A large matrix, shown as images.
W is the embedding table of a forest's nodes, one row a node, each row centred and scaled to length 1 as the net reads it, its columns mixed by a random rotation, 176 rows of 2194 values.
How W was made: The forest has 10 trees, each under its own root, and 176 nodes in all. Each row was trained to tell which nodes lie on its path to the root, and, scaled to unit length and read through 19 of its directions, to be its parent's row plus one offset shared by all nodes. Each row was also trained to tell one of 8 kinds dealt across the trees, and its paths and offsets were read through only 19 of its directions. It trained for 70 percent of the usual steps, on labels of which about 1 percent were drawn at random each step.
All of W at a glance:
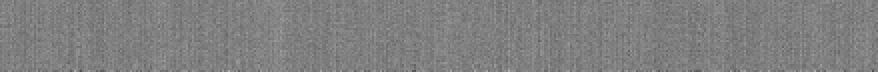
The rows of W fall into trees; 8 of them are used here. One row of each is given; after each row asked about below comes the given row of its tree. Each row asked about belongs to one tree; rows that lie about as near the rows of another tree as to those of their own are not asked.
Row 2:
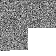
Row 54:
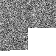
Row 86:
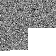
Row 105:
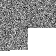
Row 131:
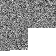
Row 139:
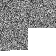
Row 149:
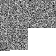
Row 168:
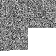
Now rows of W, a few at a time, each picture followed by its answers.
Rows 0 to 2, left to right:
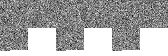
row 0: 2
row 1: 54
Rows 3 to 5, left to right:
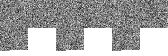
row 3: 139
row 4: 54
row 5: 168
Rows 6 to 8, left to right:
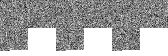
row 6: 2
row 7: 168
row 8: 139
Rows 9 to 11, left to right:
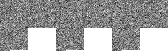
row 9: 139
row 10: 139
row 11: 149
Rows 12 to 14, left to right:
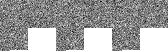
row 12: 54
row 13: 86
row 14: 139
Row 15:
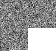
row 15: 149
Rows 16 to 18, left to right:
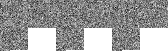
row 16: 139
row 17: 168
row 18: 168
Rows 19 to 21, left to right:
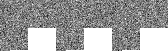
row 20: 168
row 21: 86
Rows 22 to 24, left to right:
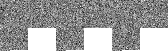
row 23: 139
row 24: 105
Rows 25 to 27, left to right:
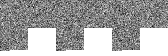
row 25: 149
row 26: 149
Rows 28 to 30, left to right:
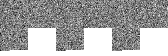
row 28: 149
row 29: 54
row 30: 168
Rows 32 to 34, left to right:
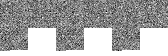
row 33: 139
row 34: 149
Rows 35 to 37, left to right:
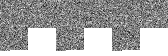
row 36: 54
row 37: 86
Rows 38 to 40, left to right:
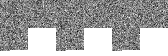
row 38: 168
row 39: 2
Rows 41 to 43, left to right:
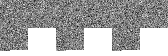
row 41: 54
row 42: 86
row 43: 168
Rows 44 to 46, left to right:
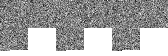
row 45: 54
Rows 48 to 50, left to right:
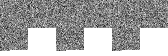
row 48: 168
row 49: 139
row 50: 168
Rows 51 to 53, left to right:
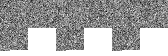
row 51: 139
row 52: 139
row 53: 86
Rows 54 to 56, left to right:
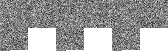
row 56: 54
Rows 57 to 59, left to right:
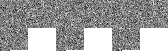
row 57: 168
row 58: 54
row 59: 86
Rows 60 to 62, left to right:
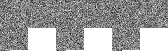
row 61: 2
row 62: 105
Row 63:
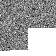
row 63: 86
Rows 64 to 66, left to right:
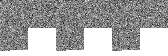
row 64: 105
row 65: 105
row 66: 86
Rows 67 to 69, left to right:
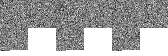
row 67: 105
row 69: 149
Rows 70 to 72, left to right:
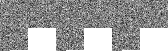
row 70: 54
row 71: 54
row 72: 168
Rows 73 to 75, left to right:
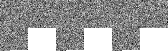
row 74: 54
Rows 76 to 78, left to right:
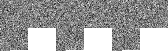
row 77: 149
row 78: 168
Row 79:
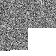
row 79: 86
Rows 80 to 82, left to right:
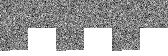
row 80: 86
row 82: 149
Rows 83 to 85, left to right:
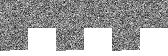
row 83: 149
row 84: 139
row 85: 149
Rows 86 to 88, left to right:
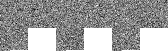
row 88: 54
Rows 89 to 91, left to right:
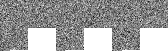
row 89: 149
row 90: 2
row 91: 86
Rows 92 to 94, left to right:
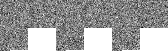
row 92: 86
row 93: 54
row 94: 54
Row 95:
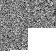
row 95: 131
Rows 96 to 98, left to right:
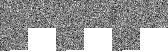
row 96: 149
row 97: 86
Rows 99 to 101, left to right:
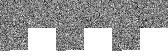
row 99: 86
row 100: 54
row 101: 54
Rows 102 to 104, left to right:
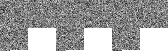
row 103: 54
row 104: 54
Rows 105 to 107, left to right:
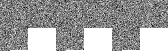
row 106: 2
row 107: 139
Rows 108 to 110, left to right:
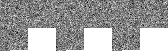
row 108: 86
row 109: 149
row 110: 131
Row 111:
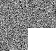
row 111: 149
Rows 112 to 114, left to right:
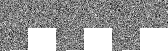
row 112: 139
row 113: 139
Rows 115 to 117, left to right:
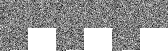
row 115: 139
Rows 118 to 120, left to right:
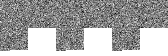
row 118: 131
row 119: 2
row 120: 54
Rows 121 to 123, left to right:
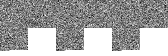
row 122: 149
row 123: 149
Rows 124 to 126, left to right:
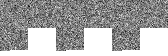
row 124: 168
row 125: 86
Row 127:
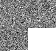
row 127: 86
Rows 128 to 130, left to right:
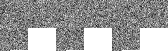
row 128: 139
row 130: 168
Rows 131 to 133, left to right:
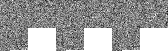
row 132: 86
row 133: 86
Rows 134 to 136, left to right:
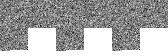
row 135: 86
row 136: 86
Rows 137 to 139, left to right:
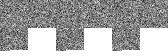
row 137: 139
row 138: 149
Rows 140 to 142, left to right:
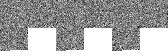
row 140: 139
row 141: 105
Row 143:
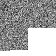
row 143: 139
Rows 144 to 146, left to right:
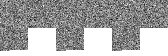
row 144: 168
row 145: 139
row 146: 149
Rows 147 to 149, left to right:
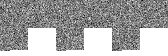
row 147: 2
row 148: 105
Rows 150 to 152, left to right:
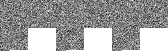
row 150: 149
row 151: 139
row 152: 149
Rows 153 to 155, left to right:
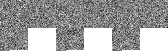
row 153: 168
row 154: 139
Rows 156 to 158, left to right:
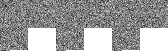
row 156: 139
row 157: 131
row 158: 54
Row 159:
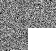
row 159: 131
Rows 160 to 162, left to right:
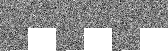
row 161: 54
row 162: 168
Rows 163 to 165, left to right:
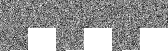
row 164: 2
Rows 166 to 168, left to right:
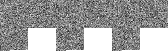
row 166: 149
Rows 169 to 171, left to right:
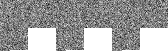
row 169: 54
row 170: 54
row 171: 131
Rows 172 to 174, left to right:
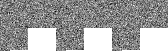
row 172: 86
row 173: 139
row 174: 86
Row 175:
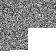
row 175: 139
